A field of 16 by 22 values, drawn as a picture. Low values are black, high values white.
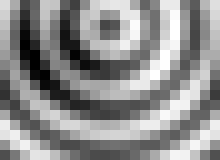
Ninth with the lowest average: middle left. Rings: centred on the top middle. Odd rows or columns: none.
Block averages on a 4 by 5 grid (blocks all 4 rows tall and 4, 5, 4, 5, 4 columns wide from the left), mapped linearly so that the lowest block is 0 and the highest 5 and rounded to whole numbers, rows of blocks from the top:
22453 | 00253 | 21243 | 43345
